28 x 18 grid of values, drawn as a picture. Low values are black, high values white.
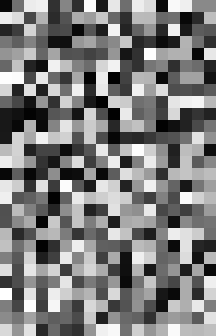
No regular stripes run through it. No seam splits the table. Neither half mirrors the other. The middle left is the ninth with the lowest average. The histogram is flat. On average the colour sits 50% of the way up the scale. Fine speckle covers the field.
